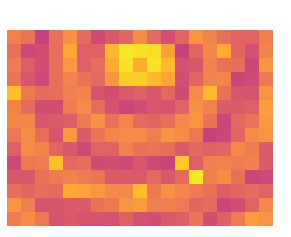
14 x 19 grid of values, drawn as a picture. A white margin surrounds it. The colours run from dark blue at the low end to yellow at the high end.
No single row or column stands out from its neighbours. An odd patch, higher than its surroundings, sits in the top middle. The ninth with the highest average is the top middle. The top middle is the roughest part. Rings spread out from the top middle. No overall slope runs across the table.
